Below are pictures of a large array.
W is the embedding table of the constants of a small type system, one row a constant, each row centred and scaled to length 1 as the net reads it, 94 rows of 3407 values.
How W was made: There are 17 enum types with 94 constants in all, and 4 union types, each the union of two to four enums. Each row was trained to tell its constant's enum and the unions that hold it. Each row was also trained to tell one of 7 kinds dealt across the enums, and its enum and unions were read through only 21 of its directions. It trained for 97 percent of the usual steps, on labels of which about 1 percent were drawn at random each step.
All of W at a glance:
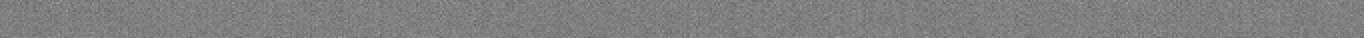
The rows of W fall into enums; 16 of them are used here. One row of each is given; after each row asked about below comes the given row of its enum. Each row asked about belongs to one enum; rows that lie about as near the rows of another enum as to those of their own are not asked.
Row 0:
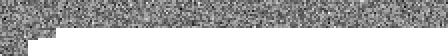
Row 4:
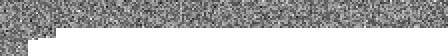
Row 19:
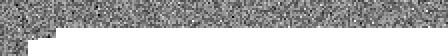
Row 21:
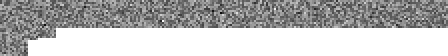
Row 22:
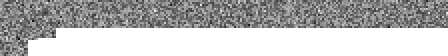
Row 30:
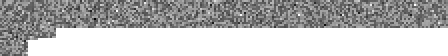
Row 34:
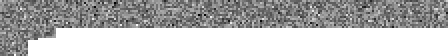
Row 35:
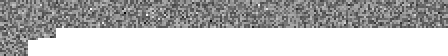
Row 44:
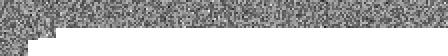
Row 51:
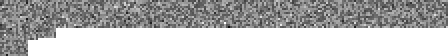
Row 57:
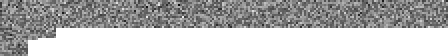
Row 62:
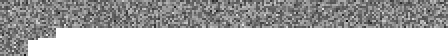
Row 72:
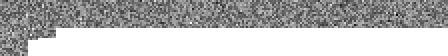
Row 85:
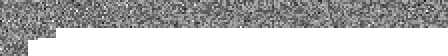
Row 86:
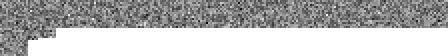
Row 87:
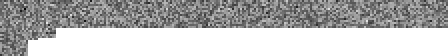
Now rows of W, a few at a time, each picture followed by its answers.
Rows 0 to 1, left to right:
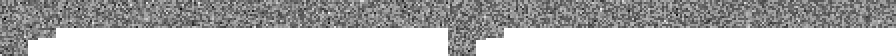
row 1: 30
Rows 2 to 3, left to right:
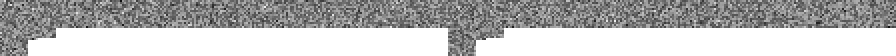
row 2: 4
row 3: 87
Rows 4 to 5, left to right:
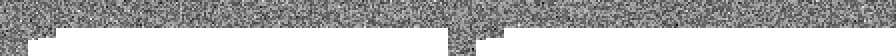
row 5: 22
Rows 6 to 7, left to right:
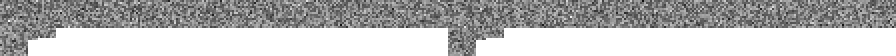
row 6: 85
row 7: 86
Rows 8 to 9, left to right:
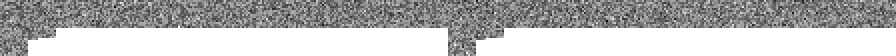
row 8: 86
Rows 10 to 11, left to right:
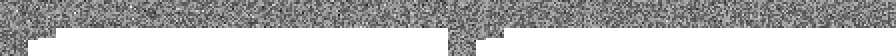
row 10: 34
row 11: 21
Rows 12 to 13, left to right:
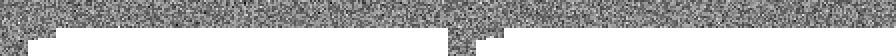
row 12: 85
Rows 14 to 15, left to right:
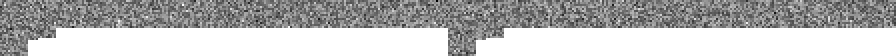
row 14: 72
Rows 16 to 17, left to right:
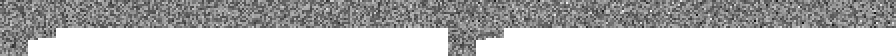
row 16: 86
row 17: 34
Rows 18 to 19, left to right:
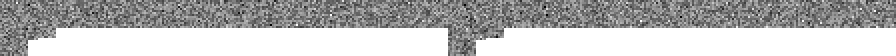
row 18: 62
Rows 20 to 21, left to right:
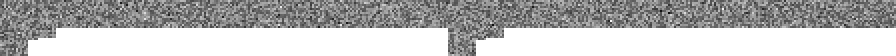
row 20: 0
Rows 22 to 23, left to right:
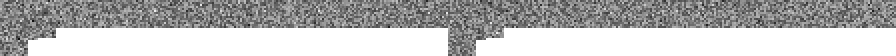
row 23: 87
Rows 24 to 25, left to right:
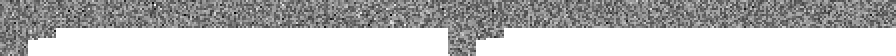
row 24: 44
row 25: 72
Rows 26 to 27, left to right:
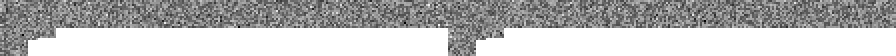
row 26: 34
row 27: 86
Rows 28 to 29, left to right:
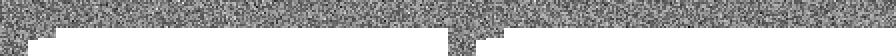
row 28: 87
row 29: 72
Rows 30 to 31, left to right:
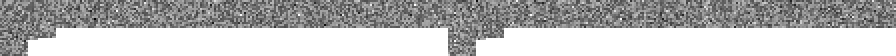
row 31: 22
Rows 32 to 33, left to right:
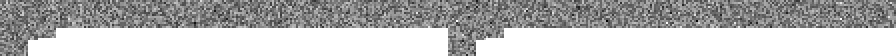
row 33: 85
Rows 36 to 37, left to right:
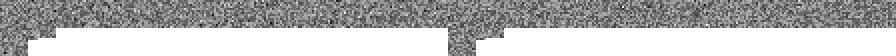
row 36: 21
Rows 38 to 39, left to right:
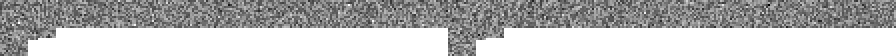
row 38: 72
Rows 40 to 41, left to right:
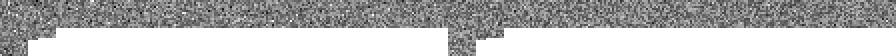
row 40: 0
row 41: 72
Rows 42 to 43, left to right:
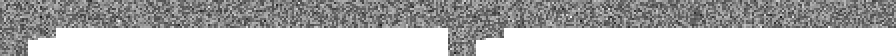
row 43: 22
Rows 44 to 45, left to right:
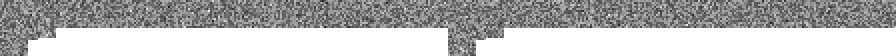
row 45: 21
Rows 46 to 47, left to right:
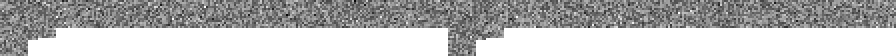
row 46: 86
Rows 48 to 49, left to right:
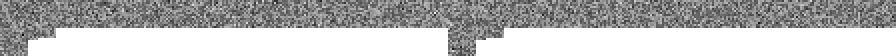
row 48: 34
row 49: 57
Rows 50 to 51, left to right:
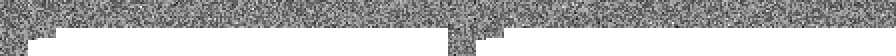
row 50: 87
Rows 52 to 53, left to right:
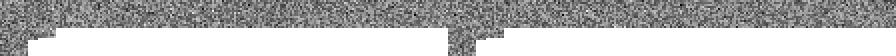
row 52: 34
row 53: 72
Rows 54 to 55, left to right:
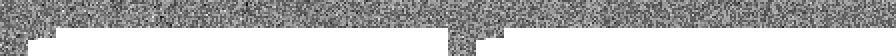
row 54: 87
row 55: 21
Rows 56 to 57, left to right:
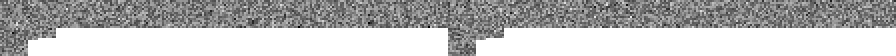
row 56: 62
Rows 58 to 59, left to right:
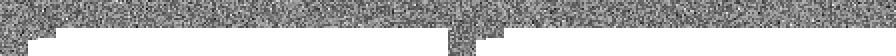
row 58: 51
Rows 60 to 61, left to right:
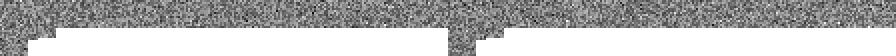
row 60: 44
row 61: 0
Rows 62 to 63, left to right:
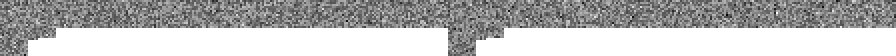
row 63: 0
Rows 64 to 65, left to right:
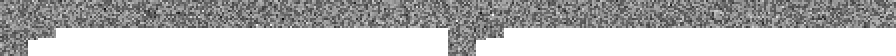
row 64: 34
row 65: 22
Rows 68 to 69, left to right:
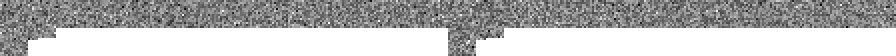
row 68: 86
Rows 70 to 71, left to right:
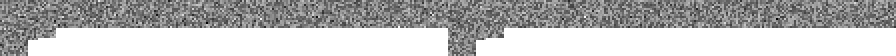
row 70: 19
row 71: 21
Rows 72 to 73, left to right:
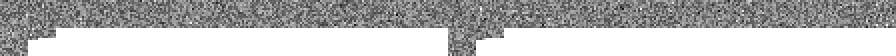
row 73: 85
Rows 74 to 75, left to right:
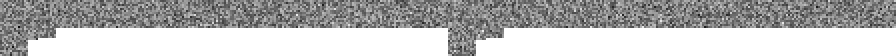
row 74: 22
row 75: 57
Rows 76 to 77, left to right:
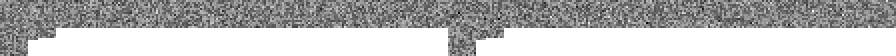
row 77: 85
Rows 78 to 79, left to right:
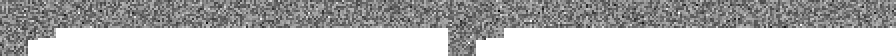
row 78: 19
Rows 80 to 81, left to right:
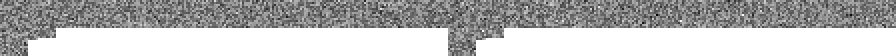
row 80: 21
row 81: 85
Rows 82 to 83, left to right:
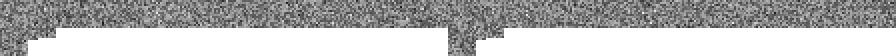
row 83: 51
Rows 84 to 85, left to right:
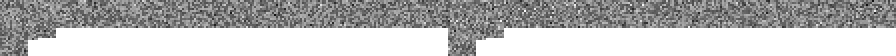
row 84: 22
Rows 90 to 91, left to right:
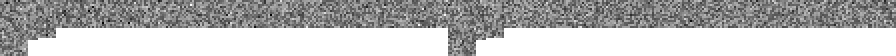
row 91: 51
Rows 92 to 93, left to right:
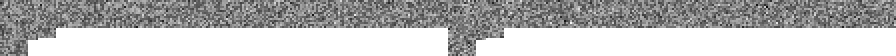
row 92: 51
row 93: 62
